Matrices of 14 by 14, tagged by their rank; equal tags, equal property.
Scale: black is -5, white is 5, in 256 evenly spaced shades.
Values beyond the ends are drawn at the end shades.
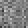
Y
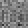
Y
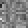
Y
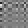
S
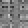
Y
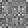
Y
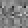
Y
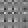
S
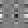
S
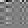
S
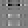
S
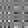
S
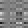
S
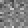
Y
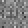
Y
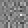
Y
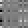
S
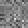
Y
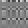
S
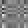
S
